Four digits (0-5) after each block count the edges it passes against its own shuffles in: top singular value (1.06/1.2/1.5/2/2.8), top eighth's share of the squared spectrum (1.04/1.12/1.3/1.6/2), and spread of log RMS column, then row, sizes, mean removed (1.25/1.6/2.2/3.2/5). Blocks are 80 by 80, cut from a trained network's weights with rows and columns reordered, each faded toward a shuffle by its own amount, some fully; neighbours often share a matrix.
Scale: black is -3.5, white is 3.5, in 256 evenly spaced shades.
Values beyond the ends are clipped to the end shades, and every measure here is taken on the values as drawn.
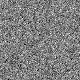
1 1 0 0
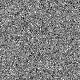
1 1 0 0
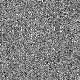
2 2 0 0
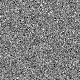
0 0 0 0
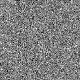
2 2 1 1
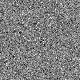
1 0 0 0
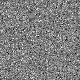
0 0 0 0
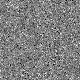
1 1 0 0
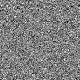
3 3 0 1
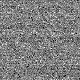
3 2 0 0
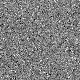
0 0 0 0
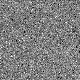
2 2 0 0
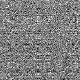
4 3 2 1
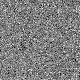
1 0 0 0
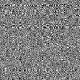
4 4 1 3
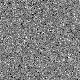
2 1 0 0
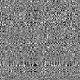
4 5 2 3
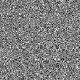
3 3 2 2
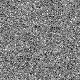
3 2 0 0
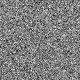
1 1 0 0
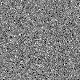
2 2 0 0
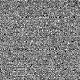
4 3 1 2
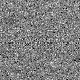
3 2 0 1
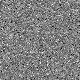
0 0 0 0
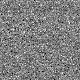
3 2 0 0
